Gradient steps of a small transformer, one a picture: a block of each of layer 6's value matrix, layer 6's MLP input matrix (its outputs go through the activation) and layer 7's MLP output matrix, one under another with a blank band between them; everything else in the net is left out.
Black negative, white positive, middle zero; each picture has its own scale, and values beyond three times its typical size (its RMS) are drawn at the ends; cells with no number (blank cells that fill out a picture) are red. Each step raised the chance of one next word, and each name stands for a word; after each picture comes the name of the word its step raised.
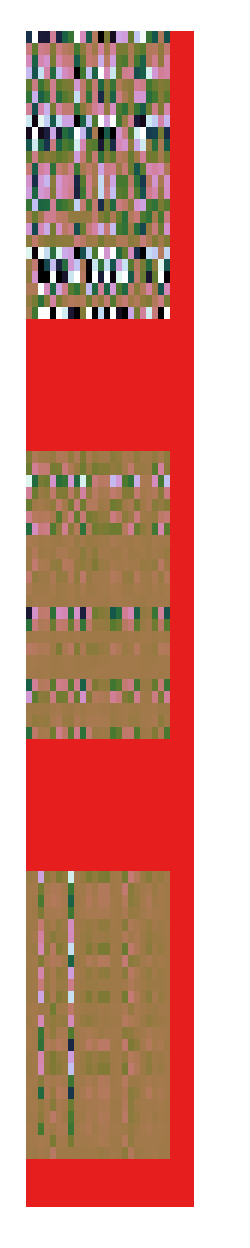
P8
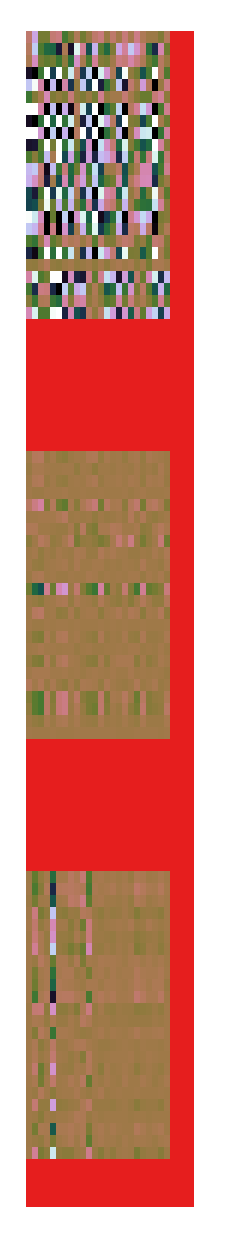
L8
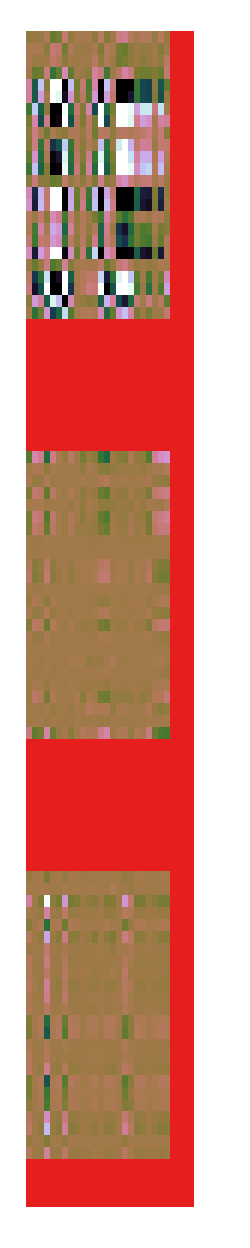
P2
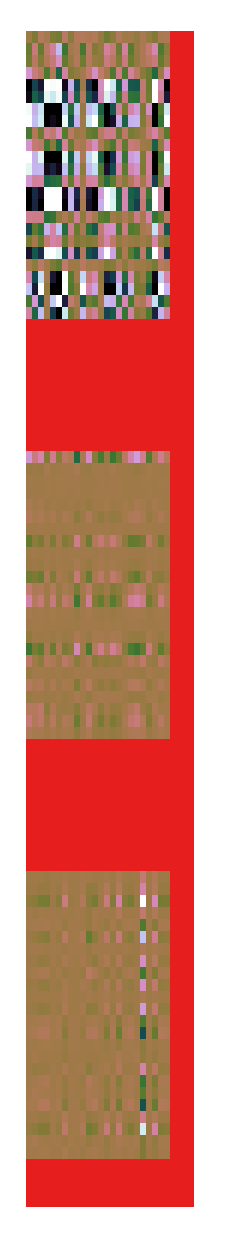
P2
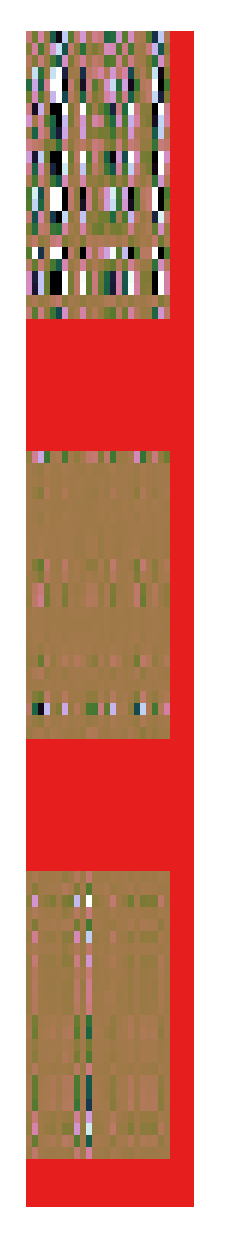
P2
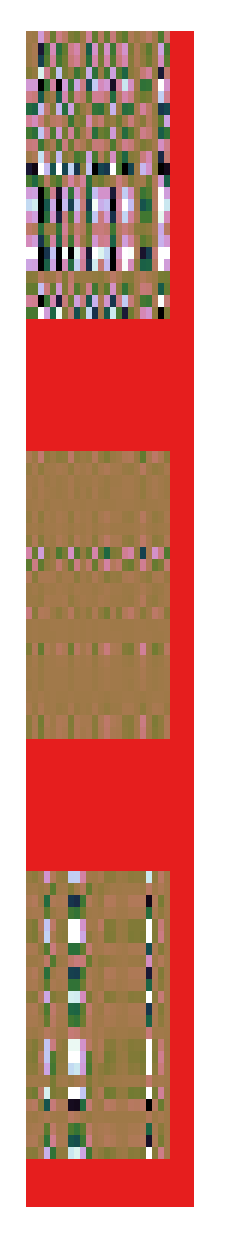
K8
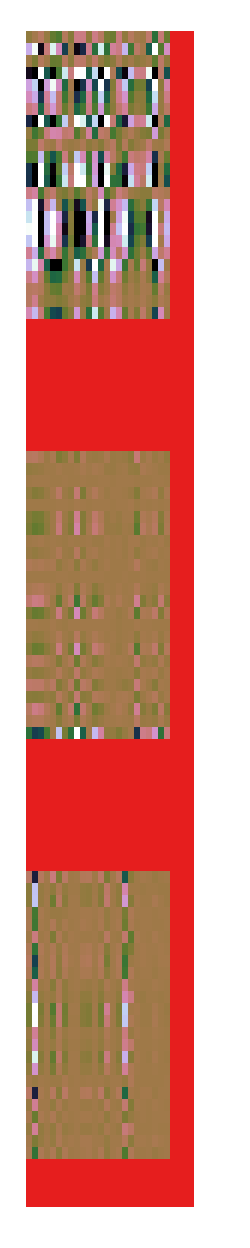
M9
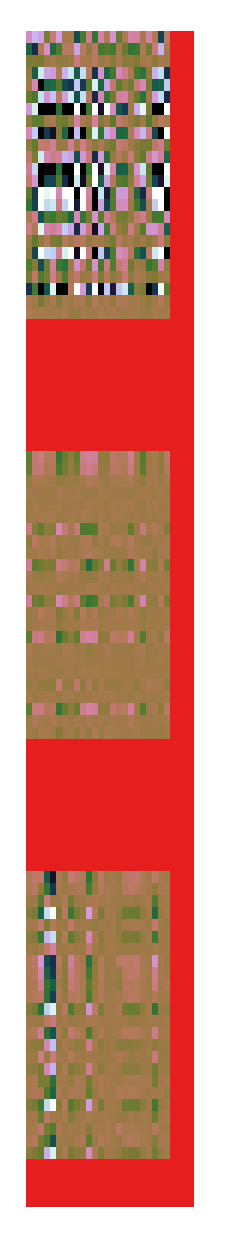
L8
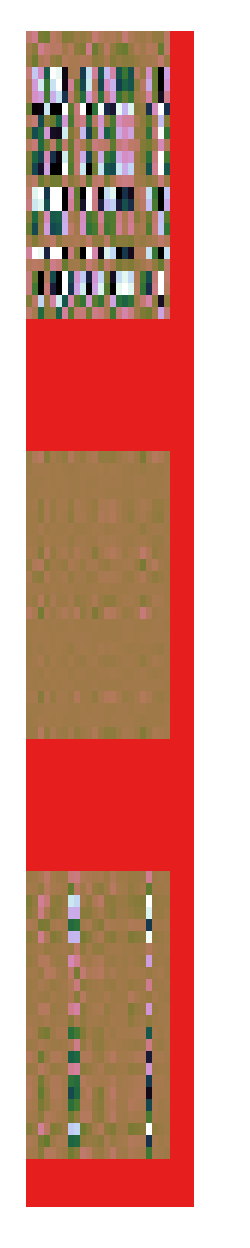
P2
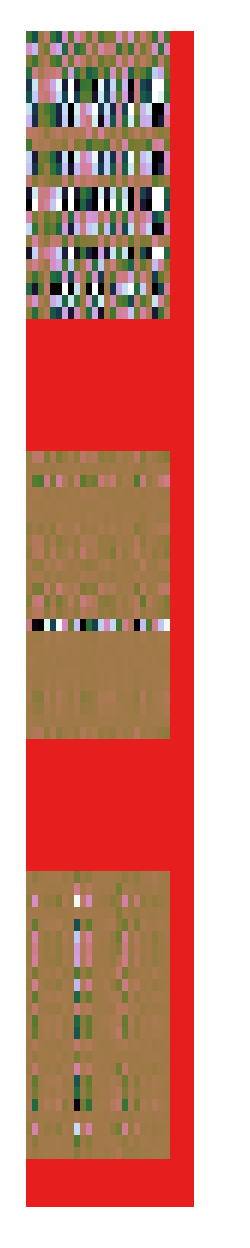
P2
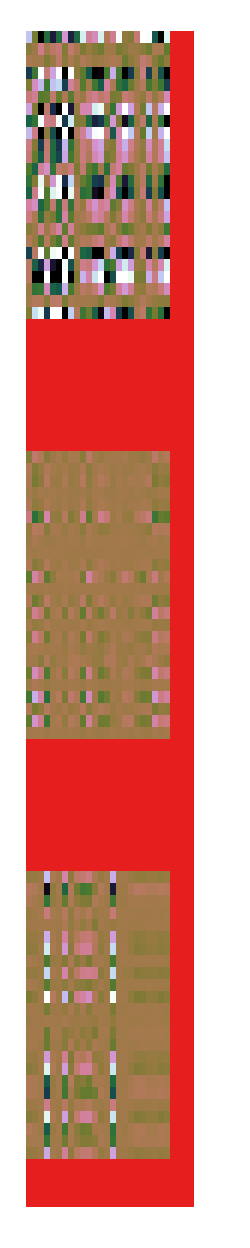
P8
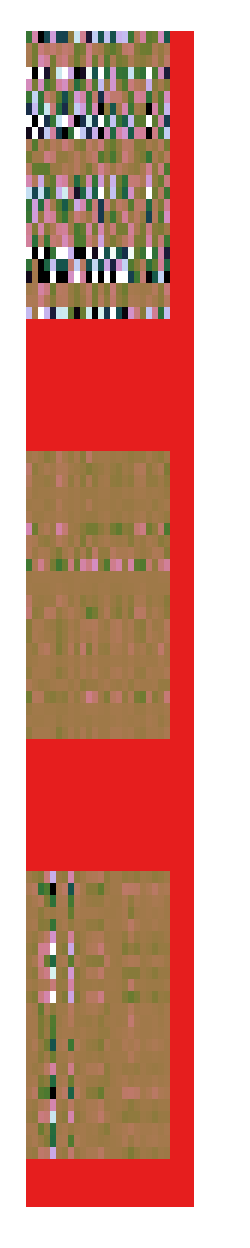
P8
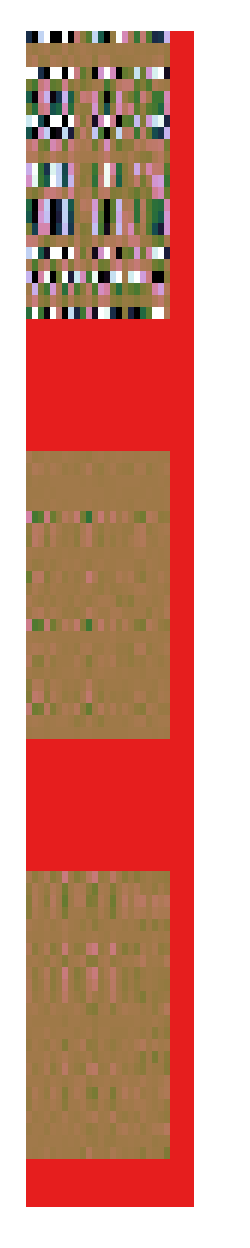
P8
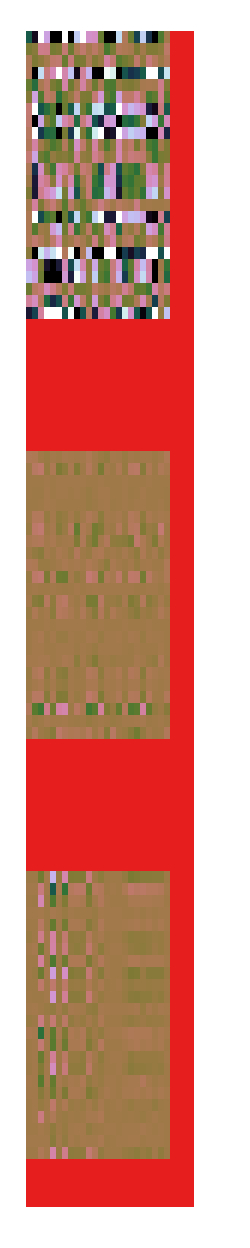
P8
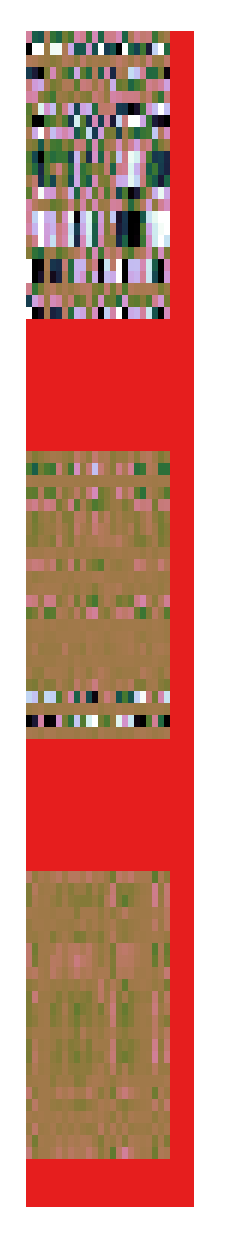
M9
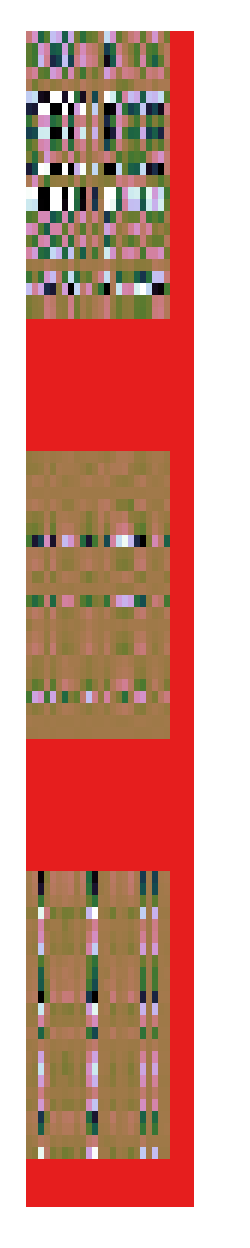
L8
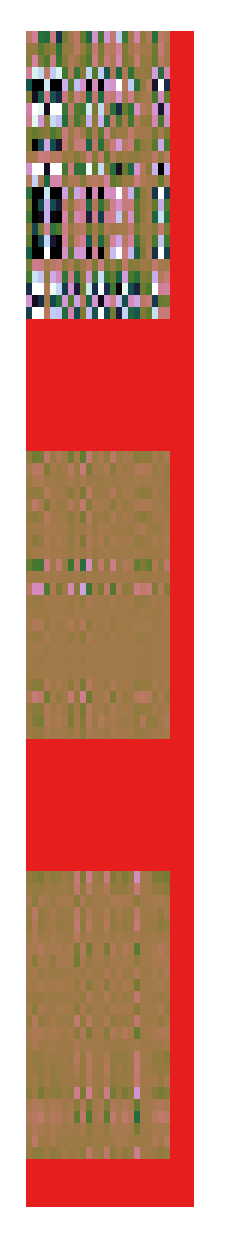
K8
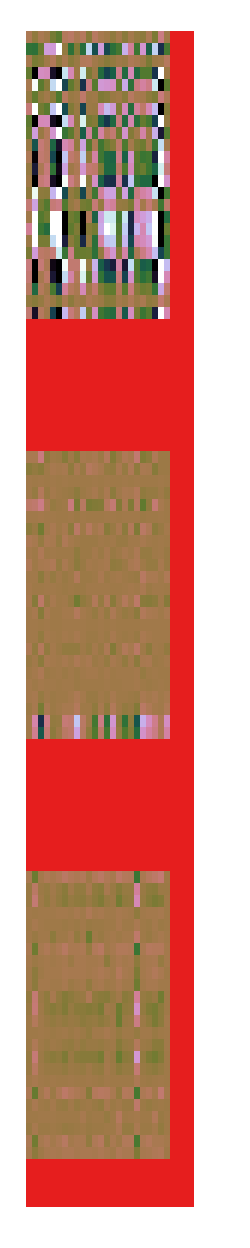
M9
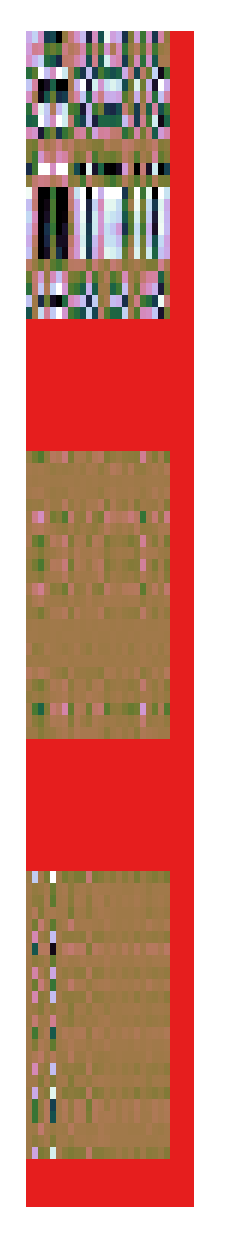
K8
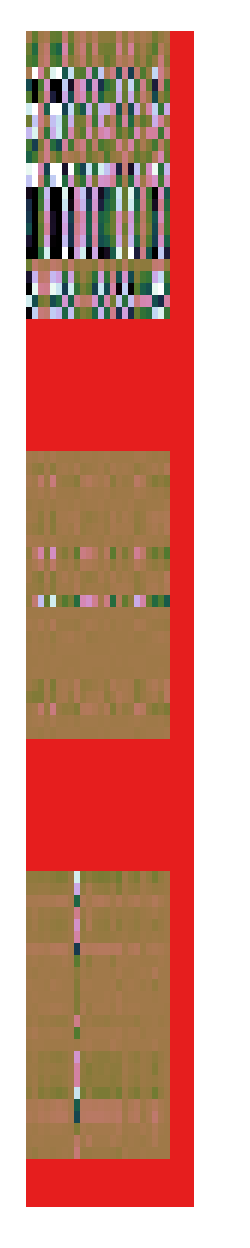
K8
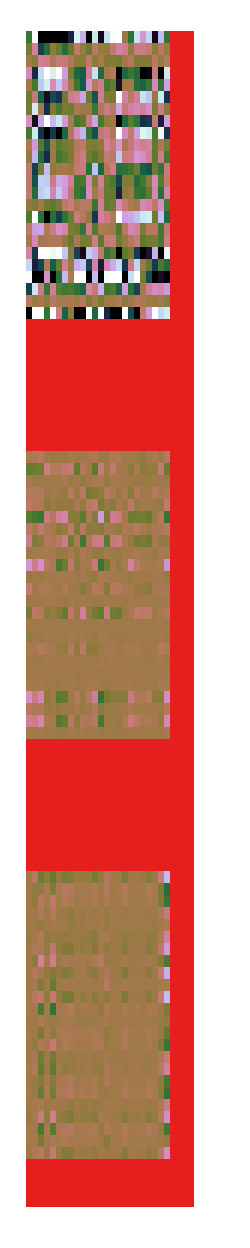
P8
